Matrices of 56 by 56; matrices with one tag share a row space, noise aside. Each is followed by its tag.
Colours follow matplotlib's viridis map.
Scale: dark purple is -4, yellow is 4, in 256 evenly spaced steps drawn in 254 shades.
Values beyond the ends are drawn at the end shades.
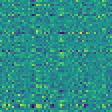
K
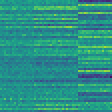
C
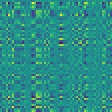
K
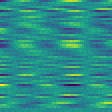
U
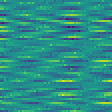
U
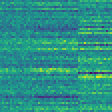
C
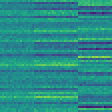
C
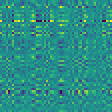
K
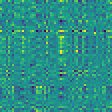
K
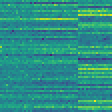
C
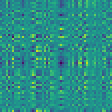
K
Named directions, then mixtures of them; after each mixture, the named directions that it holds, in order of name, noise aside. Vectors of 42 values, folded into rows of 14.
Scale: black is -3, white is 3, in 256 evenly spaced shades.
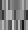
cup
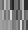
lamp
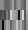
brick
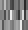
brick, lamp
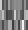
cup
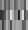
brick, cup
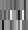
brick, lamp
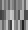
brick, cup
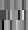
brick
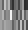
lamp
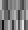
brick, cup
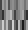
cup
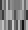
cup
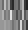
lamp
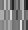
lamp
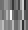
cup, lamp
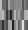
cup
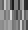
lamp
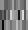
brick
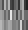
lamp
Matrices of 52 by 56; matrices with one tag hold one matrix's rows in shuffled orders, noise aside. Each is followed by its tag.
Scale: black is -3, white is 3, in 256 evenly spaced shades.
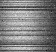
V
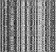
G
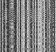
G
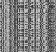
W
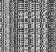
W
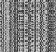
W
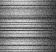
V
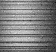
V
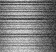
V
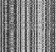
G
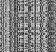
W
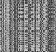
W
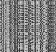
W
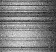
V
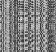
W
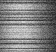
V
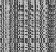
W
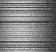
V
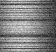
V
